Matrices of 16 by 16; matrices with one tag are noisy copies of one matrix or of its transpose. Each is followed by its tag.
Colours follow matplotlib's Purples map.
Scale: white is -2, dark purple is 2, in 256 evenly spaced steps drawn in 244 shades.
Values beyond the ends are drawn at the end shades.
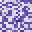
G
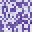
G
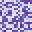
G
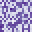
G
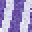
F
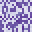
G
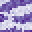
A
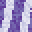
F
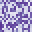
G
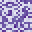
G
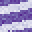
F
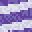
F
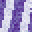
F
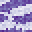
A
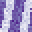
F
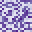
G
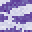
A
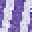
F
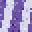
F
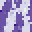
A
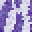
A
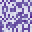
G
